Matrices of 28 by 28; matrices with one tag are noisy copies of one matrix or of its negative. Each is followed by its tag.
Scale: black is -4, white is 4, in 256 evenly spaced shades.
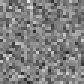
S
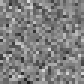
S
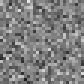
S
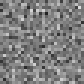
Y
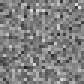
Y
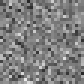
S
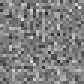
Y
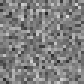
Y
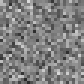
S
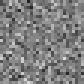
S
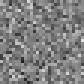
S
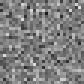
Y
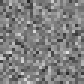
S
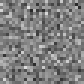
Y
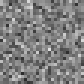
S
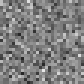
S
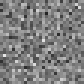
Y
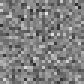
Y
